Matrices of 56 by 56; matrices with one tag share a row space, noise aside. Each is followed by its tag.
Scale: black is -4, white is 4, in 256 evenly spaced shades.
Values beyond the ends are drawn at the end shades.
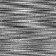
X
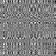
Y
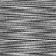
X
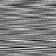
X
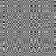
Y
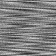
X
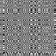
Y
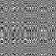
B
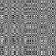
B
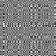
Y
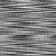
X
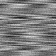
X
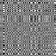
Y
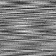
X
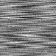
X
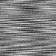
X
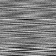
X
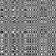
B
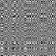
B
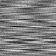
X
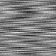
X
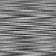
X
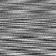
X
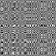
B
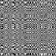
B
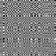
Y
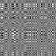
B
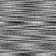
X
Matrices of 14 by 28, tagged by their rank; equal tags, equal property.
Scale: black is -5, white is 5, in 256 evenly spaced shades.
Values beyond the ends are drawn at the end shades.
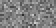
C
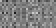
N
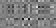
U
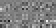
N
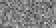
C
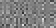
N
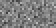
C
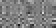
N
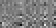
N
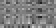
U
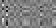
U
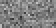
C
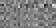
N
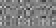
N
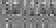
N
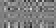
U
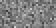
C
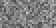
C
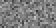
C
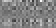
U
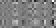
U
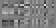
U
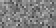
C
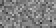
C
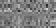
N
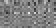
N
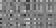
U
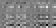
U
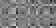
U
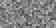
C
